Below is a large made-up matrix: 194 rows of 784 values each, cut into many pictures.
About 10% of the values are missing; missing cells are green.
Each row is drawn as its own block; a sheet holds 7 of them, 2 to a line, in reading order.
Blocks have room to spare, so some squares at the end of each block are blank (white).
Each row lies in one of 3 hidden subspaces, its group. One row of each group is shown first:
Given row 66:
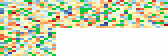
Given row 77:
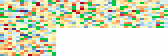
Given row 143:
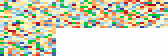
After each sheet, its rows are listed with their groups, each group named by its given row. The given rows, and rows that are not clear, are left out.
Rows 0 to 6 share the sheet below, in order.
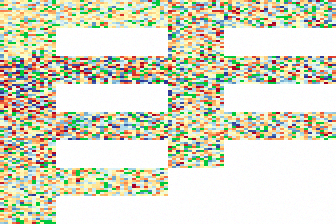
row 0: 66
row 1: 66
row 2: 77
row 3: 66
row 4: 143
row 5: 66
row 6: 77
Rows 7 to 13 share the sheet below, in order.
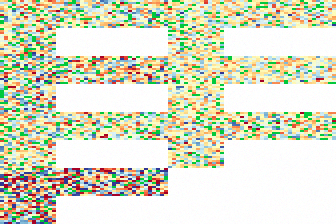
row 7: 143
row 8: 66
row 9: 143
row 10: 143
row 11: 66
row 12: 77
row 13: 143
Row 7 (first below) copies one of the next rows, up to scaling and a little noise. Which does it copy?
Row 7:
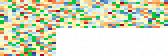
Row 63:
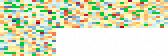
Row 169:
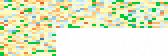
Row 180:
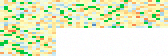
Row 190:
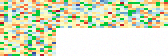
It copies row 190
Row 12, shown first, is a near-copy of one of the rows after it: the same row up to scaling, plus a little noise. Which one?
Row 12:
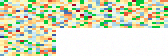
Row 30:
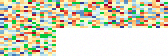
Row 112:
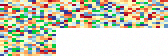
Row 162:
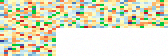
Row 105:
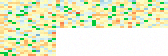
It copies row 112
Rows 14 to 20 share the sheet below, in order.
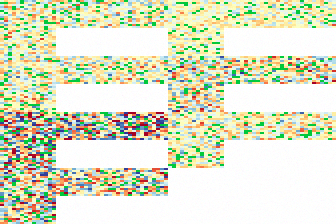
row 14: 143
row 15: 66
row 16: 77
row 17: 143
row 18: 77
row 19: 77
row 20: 77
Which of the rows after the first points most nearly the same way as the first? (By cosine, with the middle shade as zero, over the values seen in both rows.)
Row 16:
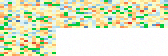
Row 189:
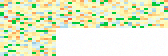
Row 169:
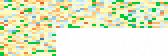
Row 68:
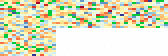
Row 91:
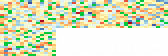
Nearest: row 91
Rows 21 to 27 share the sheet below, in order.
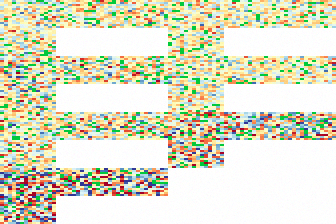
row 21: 143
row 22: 77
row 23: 77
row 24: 77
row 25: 66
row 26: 143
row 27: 77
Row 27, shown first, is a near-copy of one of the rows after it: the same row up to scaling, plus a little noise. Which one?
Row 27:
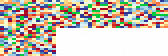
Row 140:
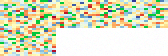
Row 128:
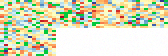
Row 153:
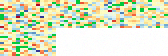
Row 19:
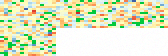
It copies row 140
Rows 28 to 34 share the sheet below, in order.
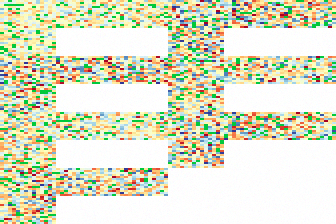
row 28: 66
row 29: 143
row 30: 77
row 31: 66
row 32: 77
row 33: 143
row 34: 77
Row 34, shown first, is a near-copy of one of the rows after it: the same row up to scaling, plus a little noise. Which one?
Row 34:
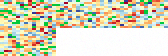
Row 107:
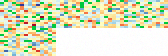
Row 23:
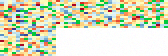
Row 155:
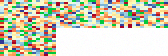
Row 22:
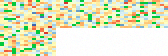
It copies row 22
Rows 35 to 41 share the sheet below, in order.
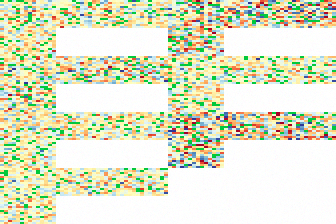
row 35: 77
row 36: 77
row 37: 66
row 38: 66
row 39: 143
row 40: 77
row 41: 66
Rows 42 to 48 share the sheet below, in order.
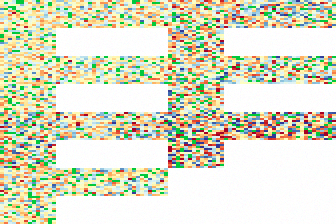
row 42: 66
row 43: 143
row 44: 143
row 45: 66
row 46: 77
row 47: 66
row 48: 143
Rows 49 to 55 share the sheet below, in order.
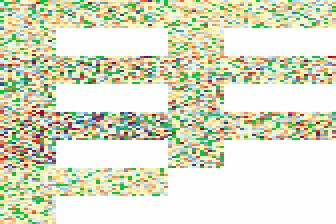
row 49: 66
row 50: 143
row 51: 66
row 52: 77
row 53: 143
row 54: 143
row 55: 77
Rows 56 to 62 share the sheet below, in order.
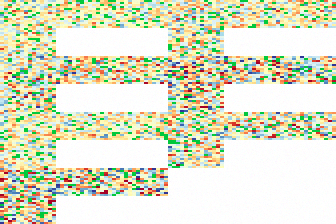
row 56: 143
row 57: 77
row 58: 143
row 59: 77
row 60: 66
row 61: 66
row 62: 66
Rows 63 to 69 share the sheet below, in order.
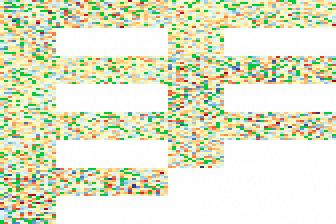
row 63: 143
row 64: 66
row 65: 143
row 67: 143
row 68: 66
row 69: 77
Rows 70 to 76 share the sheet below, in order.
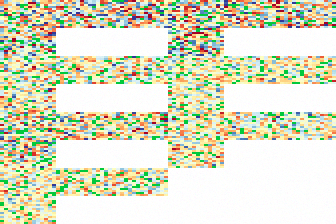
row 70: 77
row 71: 77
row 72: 77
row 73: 66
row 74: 77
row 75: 143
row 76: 143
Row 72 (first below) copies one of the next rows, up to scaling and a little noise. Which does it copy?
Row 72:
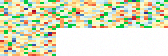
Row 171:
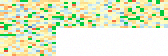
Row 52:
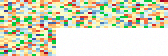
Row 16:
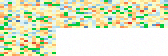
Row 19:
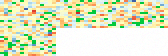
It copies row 19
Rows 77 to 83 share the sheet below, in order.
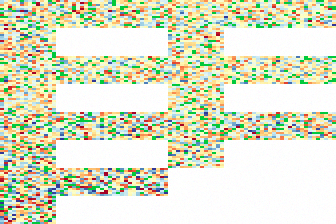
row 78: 66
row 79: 143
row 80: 143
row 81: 77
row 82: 66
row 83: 66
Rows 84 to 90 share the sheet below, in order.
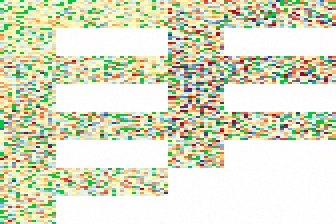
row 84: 66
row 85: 66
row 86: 77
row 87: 77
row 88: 77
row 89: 143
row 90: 66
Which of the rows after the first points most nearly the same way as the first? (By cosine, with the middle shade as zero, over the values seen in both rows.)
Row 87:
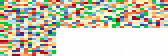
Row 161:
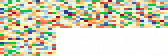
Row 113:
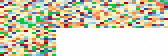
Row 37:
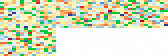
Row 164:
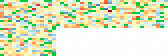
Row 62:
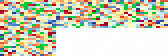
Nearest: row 164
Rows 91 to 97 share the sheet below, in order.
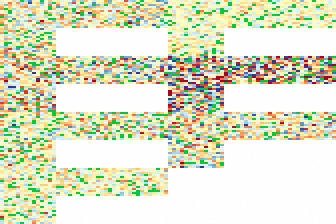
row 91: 77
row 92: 77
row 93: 143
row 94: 66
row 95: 66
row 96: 77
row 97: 143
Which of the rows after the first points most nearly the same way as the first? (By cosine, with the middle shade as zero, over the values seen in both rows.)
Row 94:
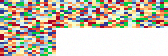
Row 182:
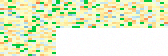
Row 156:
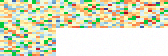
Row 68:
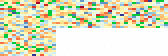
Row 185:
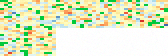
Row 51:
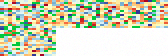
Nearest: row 51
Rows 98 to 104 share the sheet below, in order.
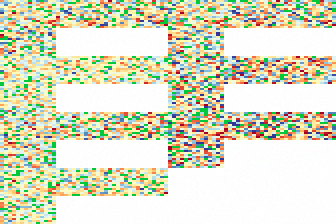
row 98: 66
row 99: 66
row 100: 143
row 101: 143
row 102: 143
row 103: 66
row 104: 66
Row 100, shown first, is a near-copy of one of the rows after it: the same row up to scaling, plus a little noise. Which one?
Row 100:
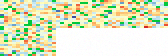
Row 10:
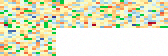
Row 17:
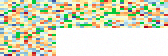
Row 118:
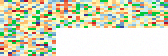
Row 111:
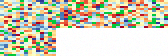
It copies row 17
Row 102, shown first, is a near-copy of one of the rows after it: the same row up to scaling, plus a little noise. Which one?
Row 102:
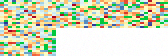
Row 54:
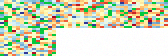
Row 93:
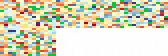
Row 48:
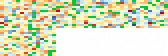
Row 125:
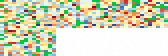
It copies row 125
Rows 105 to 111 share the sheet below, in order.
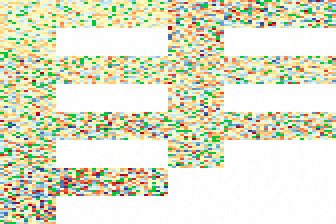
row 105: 77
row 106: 66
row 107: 77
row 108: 77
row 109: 66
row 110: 66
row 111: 143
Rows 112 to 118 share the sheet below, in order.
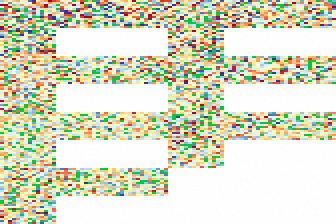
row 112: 77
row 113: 77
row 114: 143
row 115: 143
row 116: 77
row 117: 77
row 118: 143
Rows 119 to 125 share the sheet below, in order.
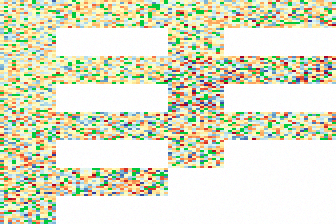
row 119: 143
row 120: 66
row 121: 66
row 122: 77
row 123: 143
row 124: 77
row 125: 143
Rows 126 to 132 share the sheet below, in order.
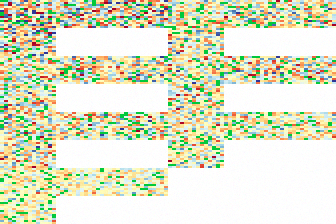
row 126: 77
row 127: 66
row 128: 77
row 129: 66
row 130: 77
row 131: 143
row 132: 143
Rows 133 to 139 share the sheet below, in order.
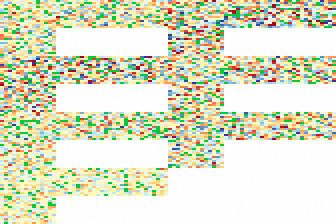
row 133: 66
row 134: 66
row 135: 66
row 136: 66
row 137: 66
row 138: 143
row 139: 77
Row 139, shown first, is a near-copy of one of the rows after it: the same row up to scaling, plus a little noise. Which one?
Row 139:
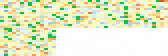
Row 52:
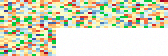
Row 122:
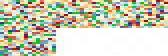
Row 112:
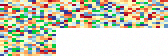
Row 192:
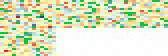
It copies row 52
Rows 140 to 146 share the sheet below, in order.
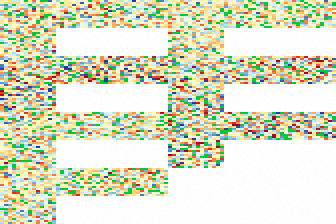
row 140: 77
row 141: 77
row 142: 66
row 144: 77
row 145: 66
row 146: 143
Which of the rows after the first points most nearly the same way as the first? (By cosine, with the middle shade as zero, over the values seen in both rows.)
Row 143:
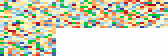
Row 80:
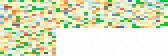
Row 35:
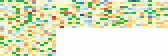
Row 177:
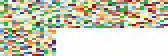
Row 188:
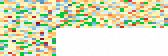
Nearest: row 177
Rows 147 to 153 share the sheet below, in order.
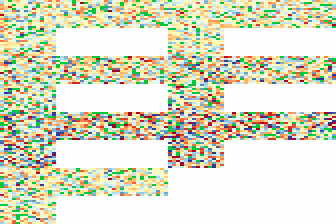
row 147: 77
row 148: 66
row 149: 143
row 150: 143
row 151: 143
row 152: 77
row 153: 77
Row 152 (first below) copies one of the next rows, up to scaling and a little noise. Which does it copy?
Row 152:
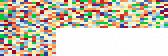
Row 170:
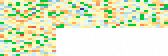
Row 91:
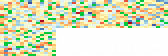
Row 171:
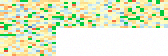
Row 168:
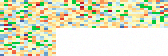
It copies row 168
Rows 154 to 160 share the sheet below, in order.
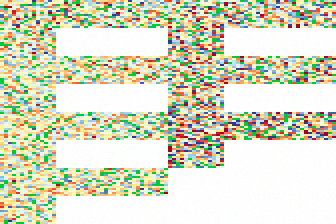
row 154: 143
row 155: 77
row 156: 143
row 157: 77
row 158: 143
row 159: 66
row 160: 66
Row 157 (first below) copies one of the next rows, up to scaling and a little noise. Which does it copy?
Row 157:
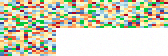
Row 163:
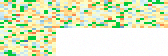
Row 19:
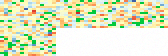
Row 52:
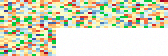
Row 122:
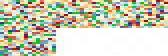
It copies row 122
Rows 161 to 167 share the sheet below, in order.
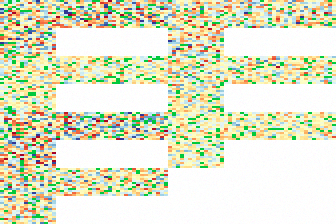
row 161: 66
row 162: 77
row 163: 77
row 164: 77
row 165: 143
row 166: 66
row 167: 77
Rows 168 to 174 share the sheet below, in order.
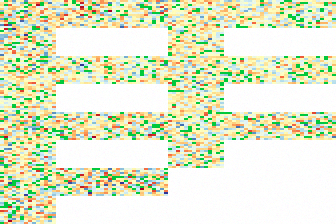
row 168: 77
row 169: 143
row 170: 77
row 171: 77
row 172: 143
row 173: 66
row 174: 66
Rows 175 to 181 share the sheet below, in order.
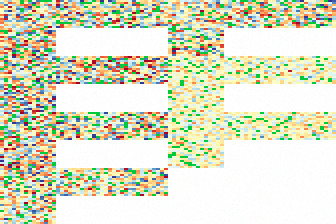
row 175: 77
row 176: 77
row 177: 143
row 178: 66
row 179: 143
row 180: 143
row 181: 77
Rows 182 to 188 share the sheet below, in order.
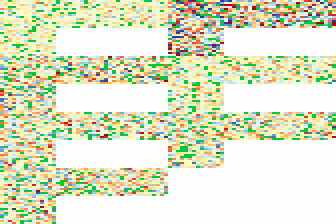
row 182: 66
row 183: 143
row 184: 66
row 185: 66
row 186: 66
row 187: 66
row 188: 143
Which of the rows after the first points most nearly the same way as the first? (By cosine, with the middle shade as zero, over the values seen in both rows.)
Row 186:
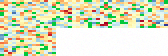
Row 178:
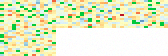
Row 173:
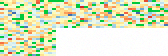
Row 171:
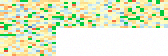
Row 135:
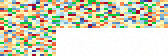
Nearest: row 173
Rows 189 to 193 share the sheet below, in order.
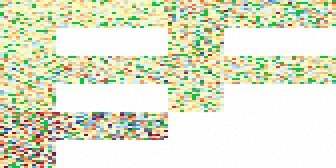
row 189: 77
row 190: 143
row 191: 66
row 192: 77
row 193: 143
